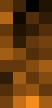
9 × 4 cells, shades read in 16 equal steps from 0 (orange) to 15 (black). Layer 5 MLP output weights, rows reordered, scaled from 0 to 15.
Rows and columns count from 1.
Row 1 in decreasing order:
15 13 11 8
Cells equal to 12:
4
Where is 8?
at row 1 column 1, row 4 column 4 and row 9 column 1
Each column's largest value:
12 14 15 13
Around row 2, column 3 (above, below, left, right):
15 12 14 12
